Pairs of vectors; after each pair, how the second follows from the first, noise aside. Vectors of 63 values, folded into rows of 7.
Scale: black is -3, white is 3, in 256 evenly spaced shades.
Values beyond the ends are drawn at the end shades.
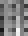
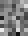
sign-scrambled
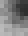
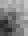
reversed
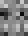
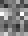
negated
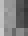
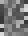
sign-scrambled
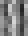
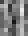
negated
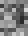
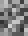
shuffled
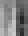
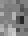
partly zeroed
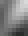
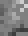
partly zeroed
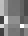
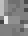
partly zeroed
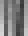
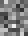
shuffled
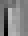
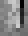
reversed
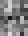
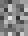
sign-scrambled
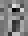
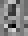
reversed
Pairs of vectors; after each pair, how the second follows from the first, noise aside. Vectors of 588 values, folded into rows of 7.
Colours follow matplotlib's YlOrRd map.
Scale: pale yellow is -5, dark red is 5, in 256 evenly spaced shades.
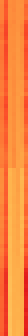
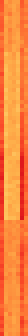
wrapped around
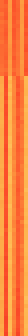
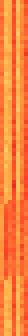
wrapped around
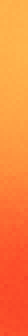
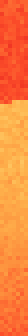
wrapped around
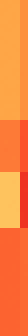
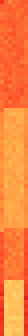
wrapped around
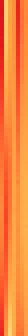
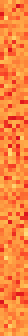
shuffled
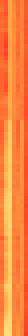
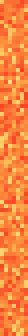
shuffled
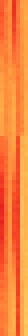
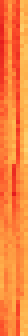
wrapped around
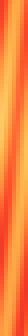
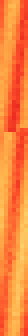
wrapped around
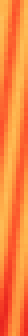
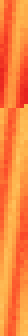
wrapped around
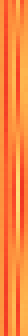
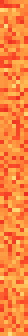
shuffled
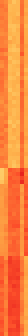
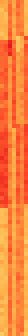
wrapped around
